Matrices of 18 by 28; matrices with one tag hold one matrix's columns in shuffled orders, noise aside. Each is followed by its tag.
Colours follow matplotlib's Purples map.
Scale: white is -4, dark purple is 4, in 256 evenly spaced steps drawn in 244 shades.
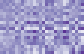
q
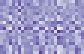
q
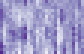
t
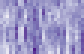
t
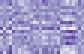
q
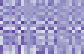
q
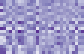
q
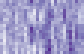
t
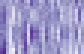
t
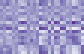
q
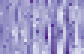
t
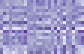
q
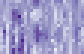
t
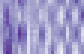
t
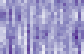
t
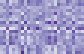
q
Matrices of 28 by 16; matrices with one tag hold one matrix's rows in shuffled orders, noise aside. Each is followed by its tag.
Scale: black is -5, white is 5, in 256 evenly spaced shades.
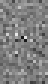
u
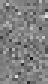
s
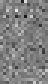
u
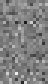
u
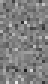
u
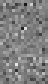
u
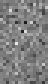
u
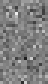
u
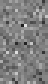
u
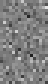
s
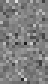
u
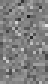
s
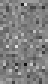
u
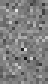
u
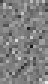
s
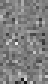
u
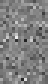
u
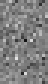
u
